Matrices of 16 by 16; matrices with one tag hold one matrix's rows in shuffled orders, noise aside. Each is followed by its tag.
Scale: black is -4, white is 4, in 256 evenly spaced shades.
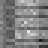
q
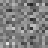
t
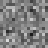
t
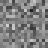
t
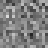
t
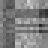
q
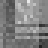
q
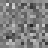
t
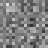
t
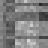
q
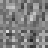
t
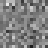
t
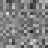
t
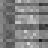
q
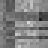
q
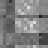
q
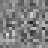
t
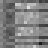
q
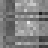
q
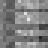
q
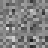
t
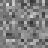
t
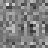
t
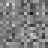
t
